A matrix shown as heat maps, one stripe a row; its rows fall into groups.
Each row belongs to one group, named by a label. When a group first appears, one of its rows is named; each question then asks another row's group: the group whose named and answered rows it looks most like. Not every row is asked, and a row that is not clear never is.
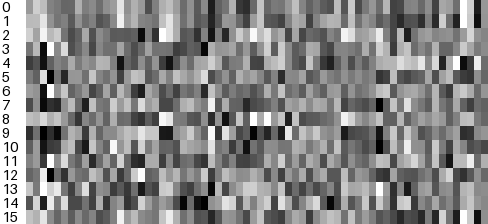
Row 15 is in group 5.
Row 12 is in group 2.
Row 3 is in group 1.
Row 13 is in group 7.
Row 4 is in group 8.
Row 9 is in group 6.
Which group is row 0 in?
5
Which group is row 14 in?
1
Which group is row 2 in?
7
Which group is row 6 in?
1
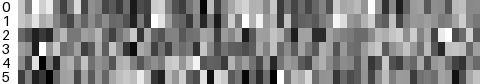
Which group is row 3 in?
1
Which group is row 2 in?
8
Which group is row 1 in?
7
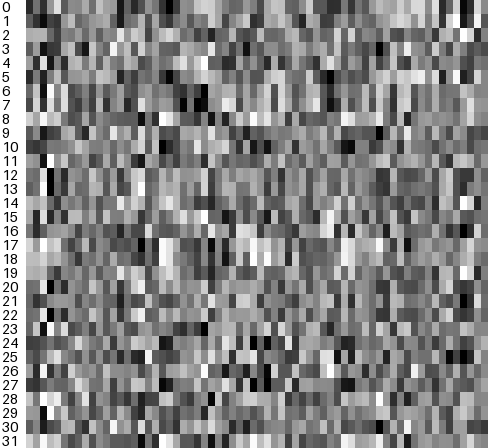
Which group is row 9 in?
6
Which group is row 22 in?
2
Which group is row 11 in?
1
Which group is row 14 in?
5
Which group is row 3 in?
6
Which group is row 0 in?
8
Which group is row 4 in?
2
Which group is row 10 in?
6
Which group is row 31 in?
7
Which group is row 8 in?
7
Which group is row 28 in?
7
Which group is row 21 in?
8
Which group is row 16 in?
8
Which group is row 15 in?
2
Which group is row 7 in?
1
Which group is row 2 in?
5
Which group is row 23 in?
1
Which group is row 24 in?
6
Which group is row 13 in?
2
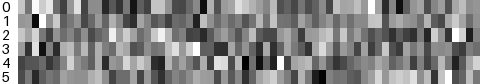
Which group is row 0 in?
7
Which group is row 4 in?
6
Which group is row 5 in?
8
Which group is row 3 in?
2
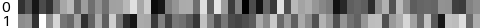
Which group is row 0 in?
6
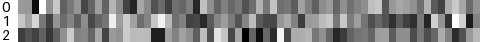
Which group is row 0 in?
1
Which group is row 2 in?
6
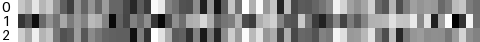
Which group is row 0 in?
7
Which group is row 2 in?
7
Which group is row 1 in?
8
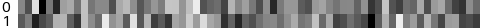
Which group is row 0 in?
2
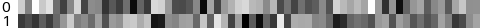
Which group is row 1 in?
6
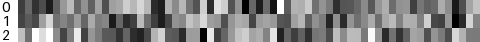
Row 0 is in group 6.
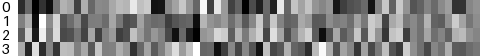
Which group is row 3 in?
2
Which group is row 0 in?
6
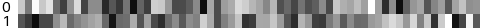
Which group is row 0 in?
7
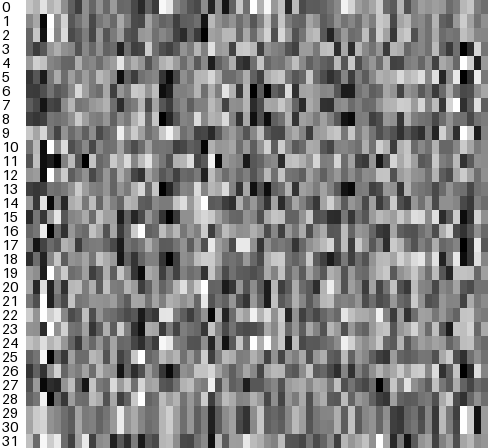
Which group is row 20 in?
2
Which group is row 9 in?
5
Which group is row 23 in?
1
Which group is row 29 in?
5
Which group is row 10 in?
1
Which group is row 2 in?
1
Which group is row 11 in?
6
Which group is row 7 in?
8
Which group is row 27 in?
6
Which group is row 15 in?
8
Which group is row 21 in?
2
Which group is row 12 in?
1
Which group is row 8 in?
6
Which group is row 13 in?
6
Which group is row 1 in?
1
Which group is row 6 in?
6
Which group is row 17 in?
8
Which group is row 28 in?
2
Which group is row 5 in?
8
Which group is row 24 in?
7
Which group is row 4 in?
5
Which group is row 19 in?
1
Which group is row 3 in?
8
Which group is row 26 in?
8
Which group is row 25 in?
2
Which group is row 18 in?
8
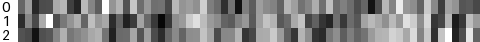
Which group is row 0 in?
6
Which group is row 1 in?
8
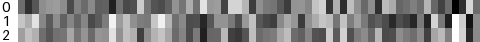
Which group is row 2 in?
5
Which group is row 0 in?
8
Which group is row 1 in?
5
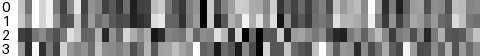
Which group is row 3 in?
2
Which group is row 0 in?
7
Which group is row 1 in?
7
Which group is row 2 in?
6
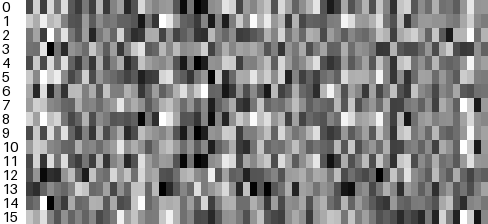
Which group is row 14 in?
2
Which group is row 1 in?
7
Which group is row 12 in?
6
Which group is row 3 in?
2
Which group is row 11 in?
1
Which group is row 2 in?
1
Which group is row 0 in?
1
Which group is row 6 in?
2
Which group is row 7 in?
5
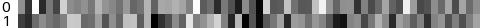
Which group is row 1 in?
6
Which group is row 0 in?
2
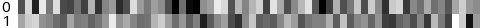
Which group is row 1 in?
5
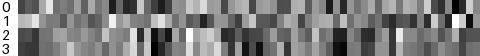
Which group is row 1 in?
5
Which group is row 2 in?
6
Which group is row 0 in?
8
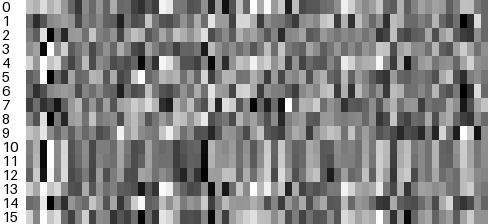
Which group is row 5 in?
2
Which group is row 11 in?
1
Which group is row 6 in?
8
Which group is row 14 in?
2
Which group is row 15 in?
7
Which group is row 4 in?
7
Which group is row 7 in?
6
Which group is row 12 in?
1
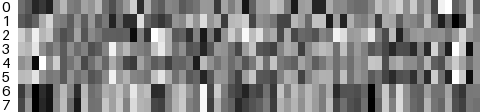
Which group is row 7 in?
6
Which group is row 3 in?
5
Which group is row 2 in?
7
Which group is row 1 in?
8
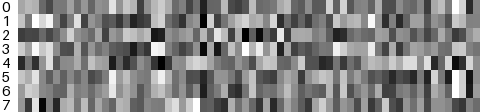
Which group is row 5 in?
5
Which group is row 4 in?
8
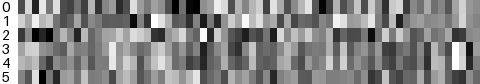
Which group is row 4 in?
5
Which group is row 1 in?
7
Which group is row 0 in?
1
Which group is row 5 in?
2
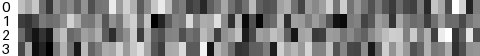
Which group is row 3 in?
6
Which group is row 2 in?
8
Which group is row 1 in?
6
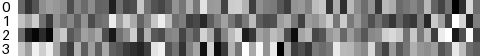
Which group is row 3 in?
7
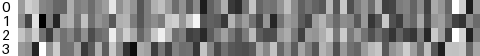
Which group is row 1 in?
2
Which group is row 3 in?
1
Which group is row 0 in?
5
